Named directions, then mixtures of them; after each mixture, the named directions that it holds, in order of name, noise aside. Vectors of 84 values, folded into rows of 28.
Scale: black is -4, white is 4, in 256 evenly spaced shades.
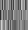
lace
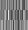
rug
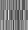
rug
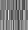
rug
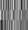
lace, rug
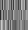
lace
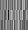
rug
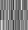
lace, rug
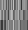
lace, rug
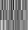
lace, rug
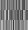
rug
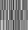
lace, rug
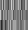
lace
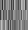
lace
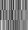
lace, rug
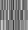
lace, rug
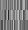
rug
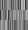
lace, rug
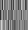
lace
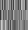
lace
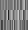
rug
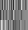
lace, rug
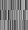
lace, rug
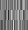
rug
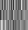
lace, rug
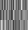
lace, rug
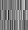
lace, rug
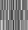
lace, rug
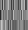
lace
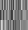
lace, rug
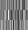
rug
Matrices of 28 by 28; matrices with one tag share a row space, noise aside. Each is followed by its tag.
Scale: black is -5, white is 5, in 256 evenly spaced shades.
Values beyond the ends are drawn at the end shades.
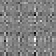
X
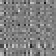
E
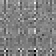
X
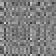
E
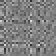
E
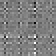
X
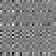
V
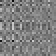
V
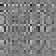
E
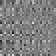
V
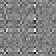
X
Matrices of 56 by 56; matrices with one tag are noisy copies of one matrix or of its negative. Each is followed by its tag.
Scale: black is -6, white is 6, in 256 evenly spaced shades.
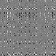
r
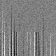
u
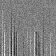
u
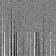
u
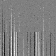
u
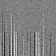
u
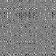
r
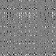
r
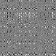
r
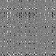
r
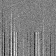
u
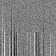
u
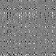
r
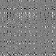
r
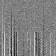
u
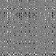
r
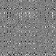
r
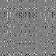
r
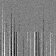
u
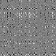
r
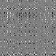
r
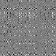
r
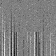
u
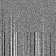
u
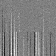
u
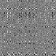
r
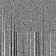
u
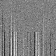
u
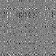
r
